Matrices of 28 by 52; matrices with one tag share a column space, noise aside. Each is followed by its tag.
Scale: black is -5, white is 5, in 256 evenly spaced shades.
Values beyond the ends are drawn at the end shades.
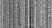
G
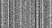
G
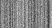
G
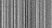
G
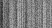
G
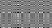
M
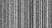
G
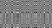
M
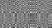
M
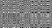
M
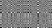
M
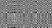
M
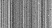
G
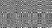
M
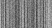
G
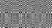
M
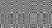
M
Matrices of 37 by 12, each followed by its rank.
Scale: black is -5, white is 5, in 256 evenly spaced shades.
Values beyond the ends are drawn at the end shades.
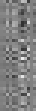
two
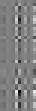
one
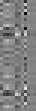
two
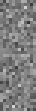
full rank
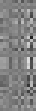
two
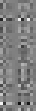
two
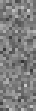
full rank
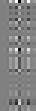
one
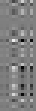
one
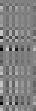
one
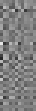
two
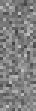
full rank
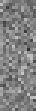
full rank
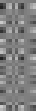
one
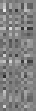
two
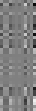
one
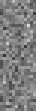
full rank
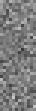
full rank
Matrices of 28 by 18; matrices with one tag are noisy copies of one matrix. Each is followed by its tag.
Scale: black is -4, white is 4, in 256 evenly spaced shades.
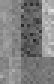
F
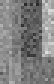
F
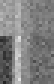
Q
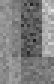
F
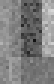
F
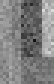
F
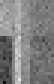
Q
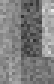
F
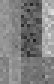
F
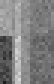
Q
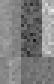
F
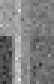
Q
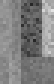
F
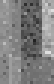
F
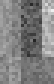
F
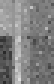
Q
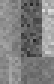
F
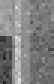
Q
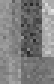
F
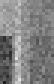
Q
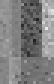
F
